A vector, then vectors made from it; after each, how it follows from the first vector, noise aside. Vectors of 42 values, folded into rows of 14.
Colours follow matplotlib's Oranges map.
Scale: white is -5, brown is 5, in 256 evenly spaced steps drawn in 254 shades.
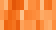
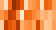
scaled up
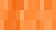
shrunk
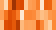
scaled up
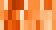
scaled up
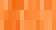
shrunk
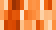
scaled up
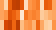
scaled up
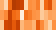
scaled up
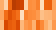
scaled up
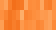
shrunk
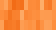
shrunk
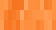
shrunk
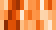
scaled up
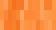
shrunk
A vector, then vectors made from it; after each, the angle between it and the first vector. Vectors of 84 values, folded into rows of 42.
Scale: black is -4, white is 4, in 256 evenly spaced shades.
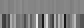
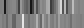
orthogonal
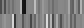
orthogonal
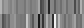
partly aligned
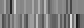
partly aligned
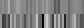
nearly parallel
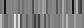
orthogonal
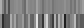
nearly parallel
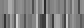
partly aligned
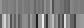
nearly opposite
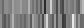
partly aligned
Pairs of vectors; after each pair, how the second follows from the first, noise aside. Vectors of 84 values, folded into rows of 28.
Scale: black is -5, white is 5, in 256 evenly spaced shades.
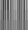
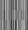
wrapped around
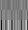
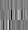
wrapped around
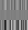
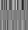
reversed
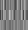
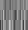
wrapped around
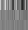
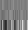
reversed
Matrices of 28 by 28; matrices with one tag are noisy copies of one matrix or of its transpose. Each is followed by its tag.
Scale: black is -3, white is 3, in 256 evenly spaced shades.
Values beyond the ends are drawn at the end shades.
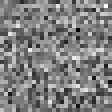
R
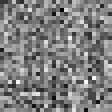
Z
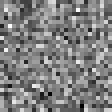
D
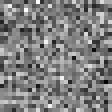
D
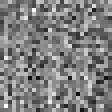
R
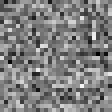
Z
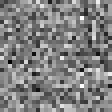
Z
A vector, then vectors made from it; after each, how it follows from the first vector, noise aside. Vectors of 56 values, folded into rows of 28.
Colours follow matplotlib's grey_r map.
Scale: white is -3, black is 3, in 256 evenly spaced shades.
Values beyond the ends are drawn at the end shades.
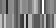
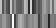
reversed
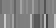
partly zeroed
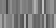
shrunk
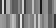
wrapped around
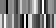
scaled up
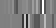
partly zeroed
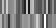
wrapped around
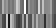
wrapped around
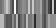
wrapped around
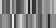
reversed
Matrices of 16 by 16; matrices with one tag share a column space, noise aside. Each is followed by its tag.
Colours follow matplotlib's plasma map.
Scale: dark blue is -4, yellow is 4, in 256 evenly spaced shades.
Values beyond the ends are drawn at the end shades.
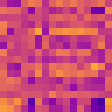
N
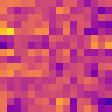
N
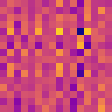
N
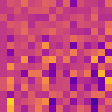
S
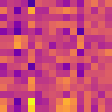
N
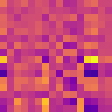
S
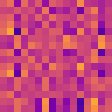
N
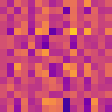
N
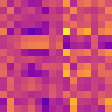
N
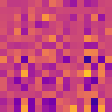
S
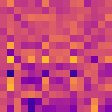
S
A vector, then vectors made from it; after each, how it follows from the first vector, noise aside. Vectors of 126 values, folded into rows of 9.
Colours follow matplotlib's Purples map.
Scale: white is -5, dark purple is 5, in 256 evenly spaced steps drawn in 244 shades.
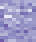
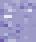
partly zeroed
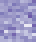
reversed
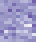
reversed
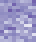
reversed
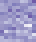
reversed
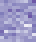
reversed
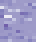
partly zeroed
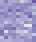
reversed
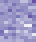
reversed
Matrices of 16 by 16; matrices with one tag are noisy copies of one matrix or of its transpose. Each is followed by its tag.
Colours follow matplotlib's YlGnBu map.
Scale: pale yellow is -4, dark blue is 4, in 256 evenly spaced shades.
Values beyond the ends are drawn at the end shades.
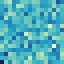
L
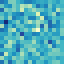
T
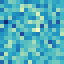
T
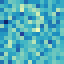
T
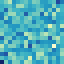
L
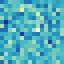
T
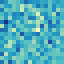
T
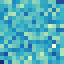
L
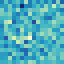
T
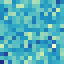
L
